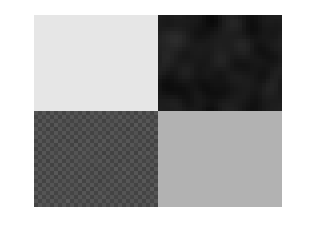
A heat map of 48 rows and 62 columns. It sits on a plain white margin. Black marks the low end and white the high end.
It is made of 2 by 2 panels. Panel 1,1: very high, flat. Panel 1,2: very low, blotchy, faint in contrast. Panel 2,1: low, checkered, faint in contrast. Panel 2,2: high, flat.
